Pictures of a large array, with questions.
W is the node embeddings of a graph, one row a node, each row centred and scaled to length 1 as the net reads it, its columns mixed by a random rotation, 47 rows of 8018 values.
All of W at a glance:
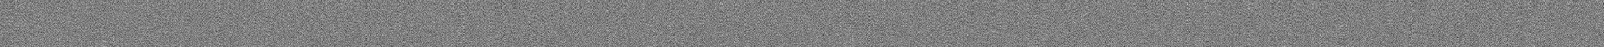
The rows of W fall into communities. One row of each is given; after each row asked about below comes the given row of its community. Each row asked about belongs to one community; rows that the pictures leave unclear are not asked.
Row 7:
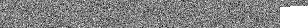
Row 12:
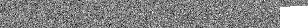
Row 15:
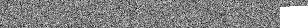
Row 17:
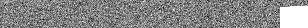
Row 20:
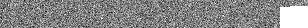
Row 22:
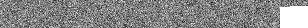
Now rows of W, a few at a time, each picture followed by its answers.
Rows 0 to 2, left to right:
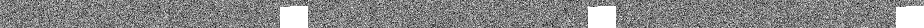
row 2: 20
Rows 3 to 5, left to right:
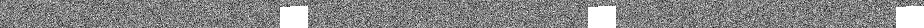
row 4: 20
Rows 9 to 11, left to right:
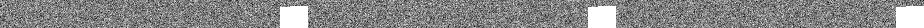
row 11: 22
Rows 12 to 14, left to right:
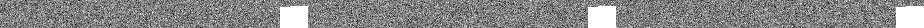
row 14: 22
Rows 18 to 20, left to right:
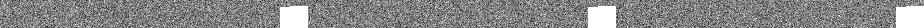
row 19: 15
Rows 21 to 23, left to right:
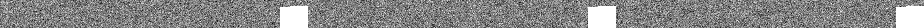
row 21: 17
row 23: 20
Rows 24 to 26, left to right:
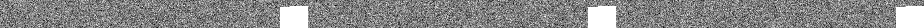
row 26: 22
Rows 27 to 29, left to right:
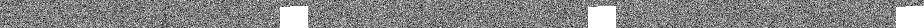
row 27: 7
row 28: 22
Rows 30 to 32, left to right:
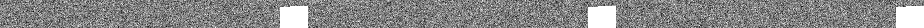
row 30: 7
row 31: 17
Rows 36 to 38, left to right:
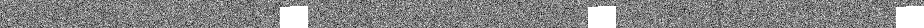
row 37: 22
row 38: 15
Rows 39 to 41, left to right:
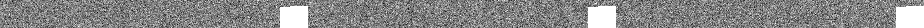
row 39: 7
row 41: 12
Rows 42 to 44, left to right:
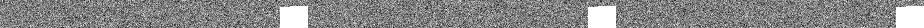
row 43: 15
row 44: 20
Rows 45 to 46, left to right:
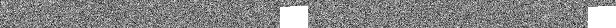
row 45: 17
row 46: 12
